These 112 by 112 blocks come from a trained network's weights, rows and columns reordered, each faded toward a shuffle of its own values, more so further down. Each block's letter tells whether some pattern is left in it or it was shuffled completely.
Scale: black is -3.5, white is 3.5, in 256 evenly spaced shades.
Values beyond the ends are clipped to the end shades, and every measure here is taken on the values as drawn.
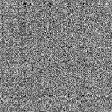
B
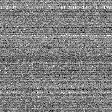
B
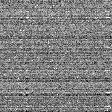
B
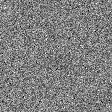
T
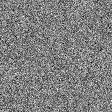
T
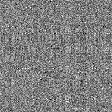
B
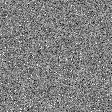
T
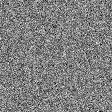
T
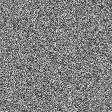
T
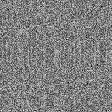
B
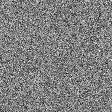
T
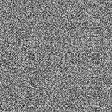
B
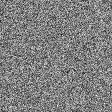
T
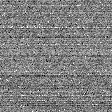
B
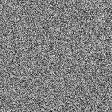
B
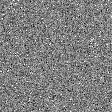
T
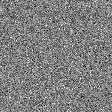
T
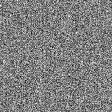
B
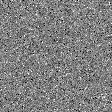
T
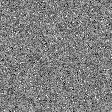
T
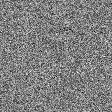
T
